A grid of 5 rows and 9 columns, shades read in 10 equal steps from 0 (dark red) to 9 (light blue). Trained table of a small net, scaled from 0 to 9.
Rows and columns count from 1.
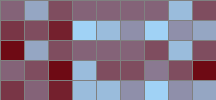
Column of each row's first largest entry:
8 4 8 4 7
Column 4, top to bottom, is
4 9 4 8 8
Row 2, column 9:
7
